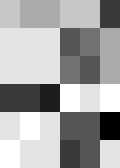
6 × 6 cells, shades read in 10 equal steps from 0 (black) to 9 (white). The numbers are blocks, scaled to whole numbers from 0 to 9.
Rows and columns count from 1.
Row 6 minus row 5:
1 -1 0 -1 0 8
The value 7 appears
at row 1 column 1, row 1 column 4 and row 1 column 5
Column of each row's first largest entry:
1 1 1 4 2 1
